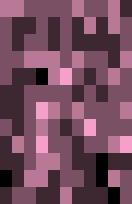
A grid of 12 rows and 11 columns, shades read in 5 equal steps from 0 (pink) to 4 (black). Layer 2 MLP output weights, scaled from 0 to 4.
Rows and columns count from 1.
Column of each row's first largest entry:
11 2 2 10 4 1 1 2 1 9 1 10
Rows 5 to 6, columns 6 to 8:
0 2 3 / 2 3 2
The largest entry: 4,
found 5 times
